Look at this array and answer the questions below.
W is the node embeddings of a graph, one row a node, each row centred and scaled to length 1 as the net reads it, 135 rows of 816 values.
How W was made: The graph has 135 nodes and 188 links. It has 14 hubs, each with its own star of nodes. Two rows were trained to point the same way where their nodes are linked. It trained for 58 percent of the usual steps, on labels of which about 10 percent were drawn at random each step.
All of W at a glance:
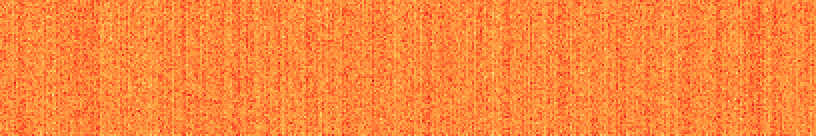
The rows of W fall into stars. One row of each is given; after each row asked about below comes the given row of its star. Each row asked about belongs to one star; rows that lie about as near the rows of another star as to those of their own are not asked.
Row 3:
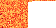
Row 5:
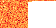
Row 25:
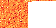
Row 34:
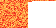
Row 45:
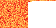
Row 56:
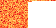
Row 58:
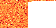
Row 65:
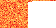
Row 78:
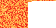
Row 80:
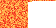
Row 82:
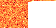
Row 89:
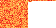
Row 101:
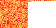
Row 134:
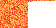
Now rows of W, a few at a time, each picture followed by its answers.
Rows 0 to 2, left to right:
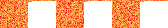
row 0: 45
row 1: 3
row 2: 3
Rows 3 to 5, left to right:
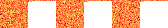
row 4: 5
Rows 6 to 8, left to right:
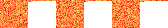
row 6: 25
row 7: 45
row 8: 34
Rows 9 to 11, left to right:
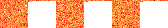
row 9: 25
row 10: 34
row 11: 56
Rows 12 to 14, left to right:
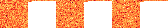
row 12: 89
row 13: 34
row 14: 134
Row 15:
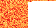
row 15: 134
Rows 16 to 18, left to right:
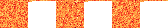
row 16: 45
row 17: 45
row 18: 89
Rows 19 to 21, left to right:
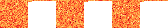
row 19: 89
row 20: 3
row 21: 80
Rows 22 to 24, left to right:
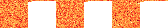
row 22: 34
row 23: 3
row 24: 78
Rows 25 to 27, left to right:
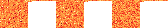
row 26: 45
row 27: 65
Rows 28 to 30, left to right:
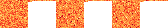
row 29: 89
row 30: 82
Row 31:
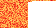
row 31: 65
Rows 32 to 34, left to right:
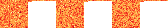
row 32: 134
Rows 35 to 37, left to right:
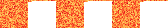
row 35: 56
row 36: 58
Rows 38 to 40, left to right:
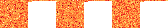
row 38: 45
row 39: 34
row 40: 134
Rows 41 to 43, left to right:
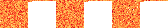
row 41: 80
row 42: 82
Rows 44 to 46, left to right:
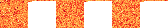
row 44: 89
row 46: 5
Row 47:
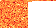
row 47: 3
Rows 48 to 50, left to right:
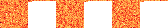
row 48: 65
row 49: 82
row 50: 45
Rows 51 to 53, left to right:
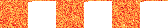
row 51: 101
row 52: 45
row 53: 78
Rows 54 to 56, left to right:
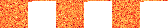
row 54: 134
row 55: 56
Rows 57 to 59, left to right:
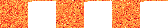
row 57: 89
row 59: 134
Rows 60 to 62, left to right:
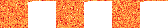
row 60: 5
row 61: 89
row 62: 5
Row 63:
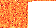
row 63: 82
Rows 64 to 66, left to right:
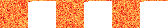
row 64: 5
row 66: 80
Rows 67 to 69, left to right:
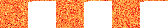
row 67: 134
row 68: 89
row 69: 56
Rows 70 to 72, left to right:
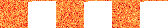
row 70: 25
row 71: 80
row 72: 65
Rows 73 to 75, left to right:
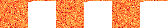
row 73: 134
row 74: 134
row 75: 58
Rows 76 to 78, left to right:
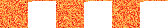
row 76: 78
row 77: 58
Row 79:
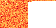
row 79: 3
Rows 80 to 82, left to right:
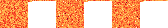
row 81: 78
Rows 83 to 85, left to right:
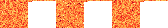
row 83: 34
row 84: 78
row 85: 89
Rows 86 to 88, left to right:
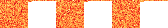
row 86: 80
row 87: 34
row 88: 78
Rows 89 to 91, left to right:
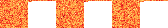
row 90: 80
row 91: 78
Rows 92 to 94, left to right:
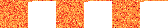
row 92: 25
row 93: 65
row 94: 56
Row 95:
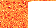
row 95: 3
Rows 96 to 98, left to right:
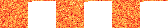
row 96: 34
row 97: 58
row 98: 80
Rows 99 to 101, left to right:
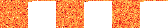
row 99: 101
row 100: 101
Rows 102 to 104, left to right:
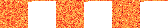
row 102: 3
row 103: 5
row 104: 45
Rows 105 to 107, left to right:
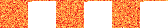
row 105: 5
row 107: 78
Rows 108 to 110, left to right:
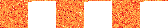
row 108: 56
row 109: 101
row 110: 65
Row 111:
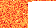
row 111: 5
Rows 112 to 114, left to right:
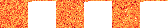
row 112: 89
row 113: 134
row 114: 56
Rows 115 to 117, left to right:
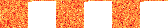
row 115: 80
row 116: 3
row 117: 89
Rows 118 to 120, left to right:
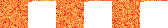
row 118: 82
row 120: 101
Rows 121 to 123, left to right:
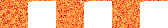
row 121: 58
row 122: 25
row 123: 80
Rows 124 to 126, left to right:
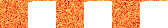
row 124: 65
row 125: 58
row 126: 80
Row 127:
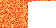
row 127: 34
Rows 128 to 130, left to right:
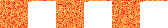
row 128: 3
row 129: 65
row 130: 56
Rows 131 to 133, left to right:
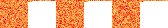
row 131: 80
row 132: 101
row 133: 78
